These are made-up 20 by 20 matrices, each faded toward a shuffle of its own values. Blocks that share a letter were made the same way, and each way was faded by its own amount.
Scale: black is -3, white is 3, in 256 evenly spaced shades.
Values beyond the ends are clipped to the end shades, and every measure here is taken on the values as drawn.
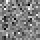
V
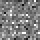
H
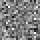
V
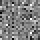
V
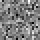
V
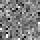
V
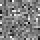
V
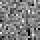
V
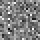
V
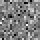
H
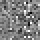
V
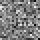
H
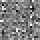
V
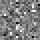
H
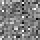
V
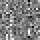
V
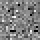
H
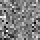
V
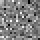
H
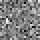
V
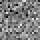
H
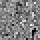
V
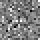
H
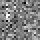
V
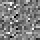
V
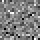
H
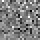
H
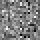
V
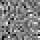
H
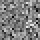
V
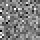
V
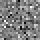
H
